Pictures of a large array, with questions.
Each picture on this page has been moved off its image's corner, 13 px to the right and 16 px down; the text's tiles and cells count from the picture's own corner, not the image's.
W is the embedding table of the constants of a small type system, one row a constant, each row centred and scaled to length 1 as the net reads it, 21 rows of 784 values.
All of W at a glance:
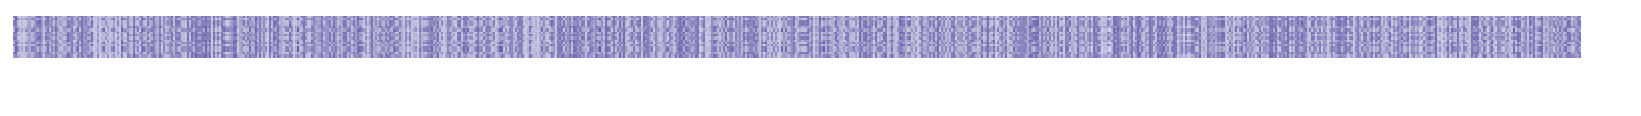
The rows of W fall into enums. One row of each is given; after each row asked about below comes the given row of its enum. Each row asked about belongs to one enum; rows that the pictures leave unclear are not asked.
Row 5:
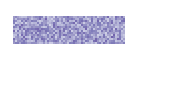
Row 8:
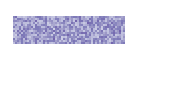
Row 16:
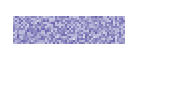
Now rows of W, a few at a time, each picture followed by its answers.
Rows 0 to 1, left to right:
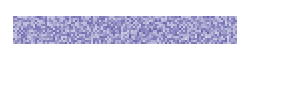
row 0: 8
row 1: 16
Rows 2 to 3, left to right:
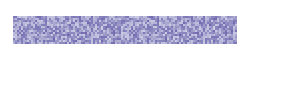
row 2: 8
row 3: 8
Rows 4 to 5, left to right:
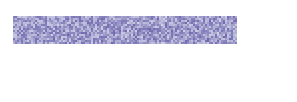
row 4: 8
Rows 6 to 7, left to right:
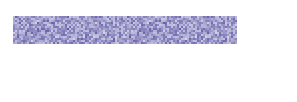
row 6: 16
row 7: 16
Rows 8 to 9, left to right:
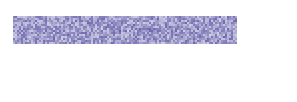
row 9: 5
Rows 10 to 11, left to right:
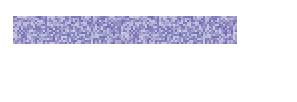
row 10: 8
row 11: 8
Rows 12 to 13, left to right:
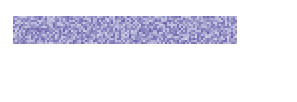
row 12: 5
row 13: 16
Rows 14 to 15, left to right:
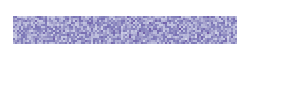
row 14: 8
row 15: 16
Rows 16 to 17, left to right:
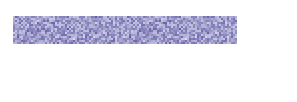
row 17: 16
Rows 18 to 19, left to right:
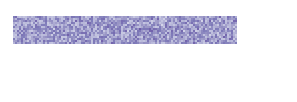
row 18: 8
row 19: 5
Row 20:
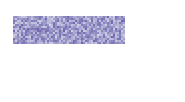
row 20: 5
